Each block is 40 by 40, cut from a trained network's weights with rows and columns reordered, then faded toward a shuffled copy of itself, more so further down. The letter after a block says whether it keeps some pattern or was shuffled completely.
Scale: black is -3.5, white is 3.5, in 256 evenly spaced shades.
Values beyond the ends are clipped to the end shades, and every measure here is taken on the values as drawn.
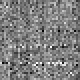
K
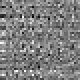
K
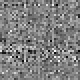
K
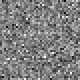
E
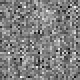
K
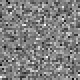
E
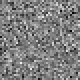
E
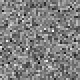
E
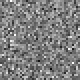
E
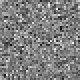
E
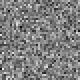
E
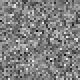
E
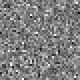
E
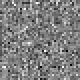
K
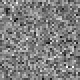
E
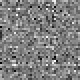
K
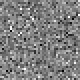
E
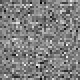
K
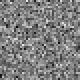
K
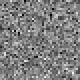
K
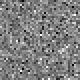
E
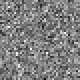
E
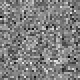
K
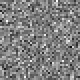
E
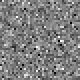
E
